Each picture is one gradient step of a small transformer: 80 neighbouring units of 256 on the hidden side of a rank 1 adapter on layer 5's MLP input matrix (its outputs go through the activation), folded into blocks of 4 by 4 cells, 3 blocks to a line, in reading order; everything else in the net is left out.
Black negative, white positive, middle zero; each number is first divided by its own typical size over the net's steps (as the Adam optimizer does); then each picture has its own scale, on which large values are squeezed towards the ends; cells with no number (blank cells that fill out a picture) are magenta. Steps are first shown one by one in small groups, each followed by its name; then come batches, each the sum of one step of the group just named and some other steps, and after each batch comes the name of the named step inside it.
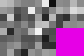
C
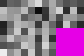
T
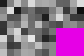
T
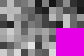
T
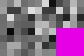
C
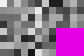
C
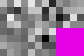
C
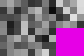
C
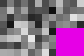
T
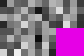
T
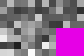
T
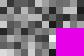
T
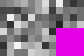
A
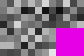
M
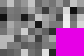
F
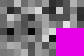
F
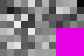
A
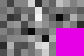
F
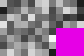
A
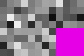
A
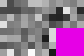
F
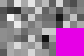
A
